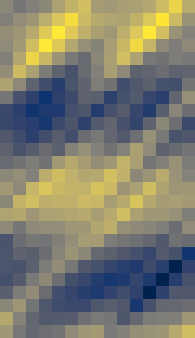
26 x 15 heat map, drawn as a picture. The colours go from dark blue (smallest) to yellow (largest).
Ninth with the lowest average: bottom right. Stripes: horizontal, repeating 2 times. Lone odd cells: none.
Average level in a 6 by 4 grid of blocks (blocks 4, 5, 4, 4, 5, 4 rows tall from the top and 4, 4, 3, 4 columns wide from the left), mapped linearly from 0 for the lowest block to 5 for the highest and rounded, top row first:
4 5 5 5 | 2 1 1 1 | 0 2 2 2 | 4 5 5 4 | 1 2 1 0 | 2 1 1 2
